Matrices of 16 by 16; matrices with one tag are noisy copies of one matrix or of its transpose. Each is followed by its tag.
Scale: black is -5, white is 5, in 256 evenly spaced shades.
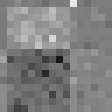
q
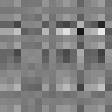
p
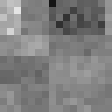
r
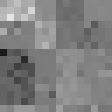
r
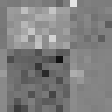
q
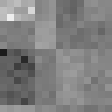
r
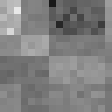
r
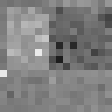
q
